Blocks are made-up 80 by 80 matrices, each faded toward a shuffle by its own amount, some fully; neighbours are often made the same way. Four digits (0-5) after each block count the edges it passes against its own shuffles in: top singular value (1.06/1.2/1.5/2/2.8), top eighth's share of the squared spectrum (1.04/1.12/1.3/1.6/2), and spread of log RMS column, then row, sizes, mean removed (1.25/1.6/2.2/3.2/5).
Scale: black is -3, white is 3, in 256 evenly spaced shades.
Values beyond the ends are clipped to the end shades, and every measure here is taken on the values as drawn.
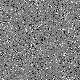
1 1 0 0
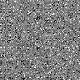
4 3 1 1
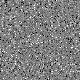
3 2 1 1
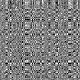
5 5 4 3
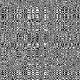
5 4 3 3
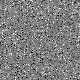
2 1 0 0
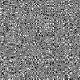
4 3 2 2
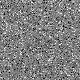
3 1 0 0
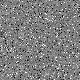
2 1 0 0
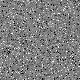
0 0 0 0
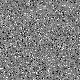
1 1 0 0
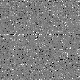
4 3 1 1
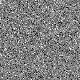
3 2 0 0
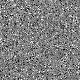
2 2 0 0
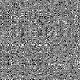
4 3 2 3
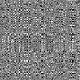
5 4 3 3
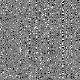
4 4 3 1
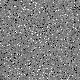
0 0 0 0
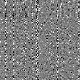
4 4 3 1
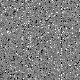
3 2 1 0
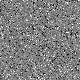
0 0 0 0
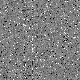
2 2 1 0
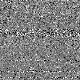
1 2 0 3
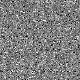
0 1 0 2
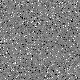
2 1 0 0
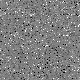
2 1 0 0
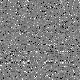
3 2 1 1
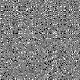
4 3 2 2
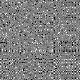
4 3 2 2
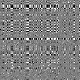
5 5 4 4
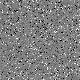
0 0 0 0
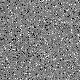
2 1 0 0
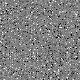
3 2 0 0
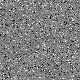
0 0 0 0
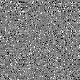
4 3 1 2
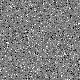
1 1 0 0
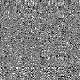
4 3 2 2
